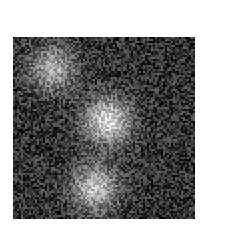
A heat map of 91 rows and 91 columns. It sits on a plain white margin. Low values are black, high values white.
No single row or column stands out from its neighbours. Overall the values sit about 30% of the way up the scale. There are three bumps. The ninth with the highest average is the centre.
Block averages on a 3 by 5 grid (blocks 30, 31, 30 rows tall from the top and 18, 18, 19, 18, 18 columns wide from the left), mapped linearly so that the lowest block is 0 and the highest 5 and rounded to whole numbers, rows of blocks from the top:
23100 / 01510 / 02400
